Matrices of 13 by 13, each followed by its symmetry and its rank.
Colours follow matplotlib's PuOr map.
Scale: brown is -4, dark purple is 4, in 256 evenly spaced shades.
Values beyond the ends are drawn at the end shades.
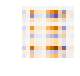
neither, rank one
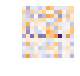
neither, rank two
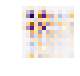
symmetric, rank two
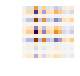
neither, rank one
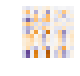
neither, rank two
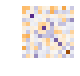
symmetric, full rank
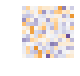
neither, full rank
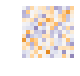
neither, full rank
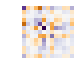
symmetric, rank two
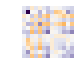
symmetric, rank two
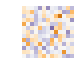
neither, full rank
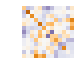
symmetric, full rank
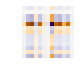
neither, rank one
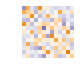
symmetric, full rank
